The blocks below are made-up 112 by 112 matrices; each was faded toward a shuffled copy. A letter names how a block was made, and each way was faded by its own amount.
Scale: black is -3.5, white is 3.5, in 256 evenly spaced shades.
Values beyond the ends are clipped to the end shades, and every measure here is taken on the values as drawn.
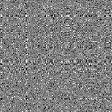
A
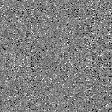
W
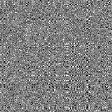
A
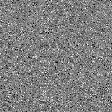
W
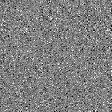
W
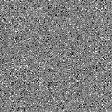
W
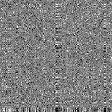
A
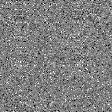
W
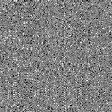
W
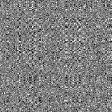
A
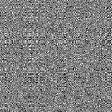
A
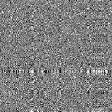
A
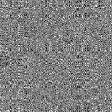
A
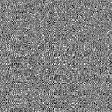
A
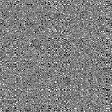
A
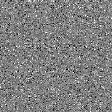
W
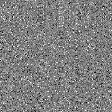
W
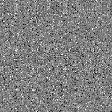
W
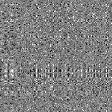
A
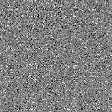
W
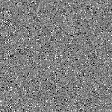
W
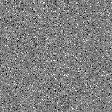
W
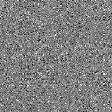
W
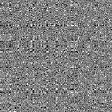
A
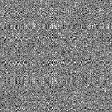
A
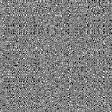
A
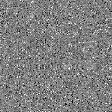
W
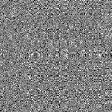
A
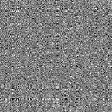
A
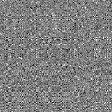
A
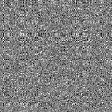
A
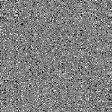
W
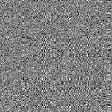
A
